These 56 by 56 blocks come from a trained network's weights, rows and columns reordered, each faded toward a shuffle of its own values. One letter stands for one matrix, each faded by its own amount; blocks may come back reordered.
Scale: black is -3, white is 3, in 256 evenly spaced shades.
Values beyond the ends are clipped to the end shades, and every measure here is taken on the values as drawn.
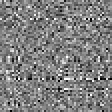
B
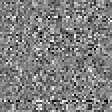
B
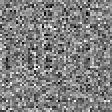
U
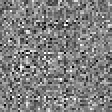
U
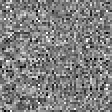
U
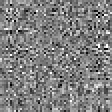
U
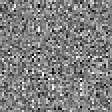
U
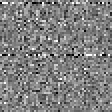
B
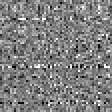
B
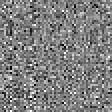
U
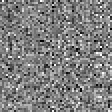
U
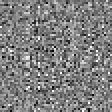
U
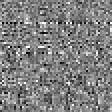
B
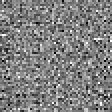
U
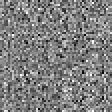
U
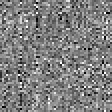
U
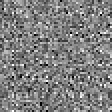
U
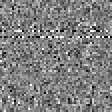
B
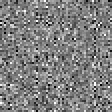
U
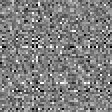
B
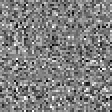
U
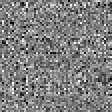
U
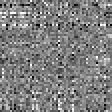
B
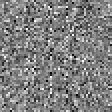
U
